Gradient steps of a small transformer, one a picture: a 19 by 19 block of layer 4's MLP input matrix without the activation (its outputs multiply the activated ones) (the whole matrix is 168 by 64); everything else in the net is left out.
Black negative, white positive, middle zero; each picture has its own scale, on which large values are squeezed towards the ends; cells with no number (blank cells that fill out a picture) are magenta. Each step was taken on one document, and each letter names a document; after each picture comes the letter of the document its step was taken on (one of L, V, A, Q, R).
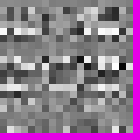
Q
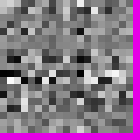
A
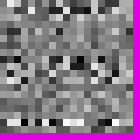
A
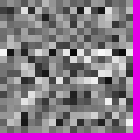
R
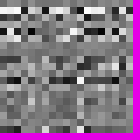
Q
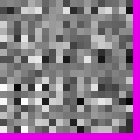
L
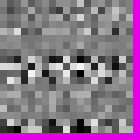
A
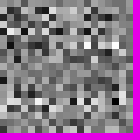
R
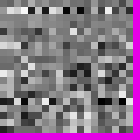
R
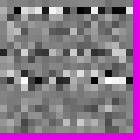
R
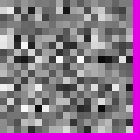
L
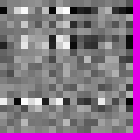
L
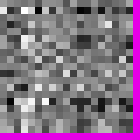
L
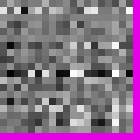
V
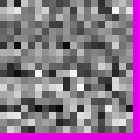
V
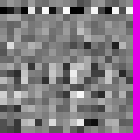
A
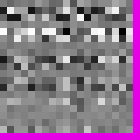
Q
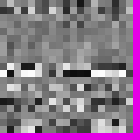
V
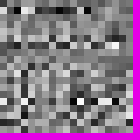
R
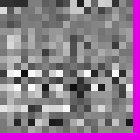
V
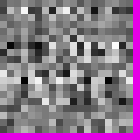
R
